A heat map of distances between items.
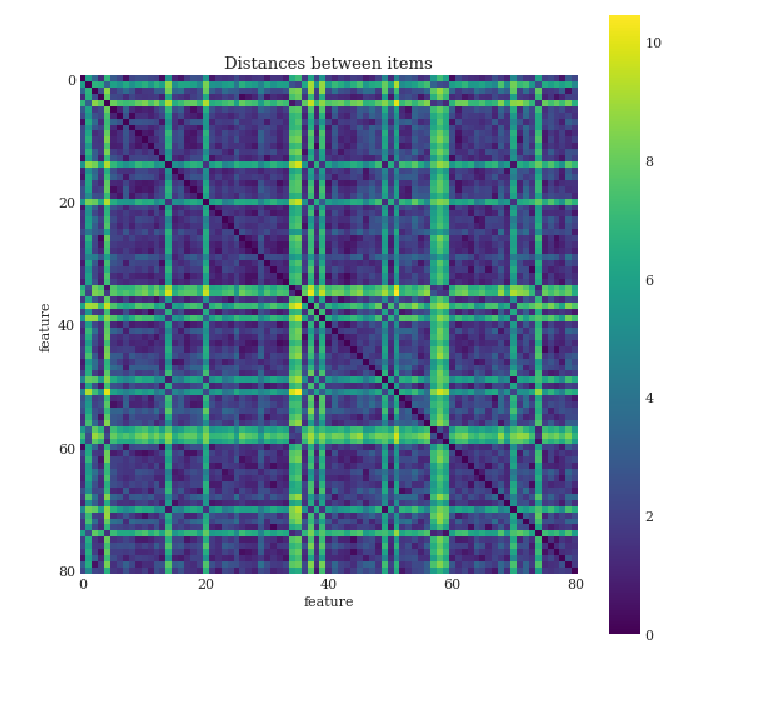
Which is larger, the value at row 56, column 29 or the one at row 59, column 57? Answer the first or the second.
the first
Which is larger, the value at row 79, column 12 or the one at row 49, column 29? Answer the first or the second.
the second
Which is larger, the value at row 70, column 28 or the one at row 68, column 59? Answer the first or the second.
the second
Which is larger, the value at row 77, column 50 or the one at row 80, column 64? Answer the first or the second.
the second
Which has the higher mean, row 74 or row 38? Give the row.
74
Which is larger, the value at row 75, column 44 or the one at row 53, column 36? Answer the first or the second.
the second
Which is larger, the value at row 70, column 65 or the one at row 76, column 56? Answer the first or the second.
the first
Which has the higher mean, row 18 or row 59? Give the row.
59
